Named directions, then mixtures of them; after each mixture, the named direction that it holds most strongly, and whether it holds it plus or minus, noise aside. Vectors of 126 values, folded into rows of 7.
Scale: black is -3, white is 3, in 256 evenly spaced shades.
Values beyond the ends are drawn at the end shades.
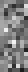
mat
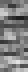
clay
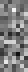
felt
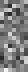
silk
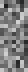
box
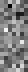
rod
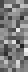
box, minus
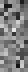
box, plus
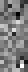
rod, plus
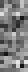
clay, plus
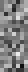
rod, minus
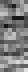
clay, plus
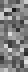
silk, plus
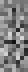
felt, minus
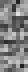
clay, plus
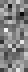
rod, plus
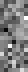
mat, minus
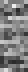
clay, minus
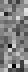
rod, minus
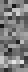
silk, minus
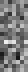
felt, plus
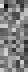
box, plus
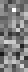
felt, plus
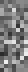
felt, plus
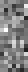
mat, plus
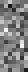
felt, minus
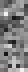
mat, minus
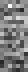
clay, minus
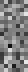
silk, plus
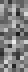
felt, plus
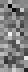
felt, minus
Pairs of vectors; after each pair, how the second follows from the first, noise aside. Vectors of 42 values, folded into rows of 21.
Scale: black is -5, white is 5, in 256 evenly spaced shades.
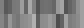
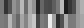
scaled up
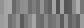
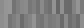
shrunk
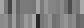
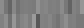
shrunk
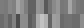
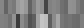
copied
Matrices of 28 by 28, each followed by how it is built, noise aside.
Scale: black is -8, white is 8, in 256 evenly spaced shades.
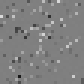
sparse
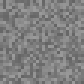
noise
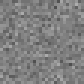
noise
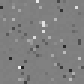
sparse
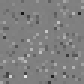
sparse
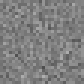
noise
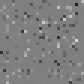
sparse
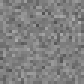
noise
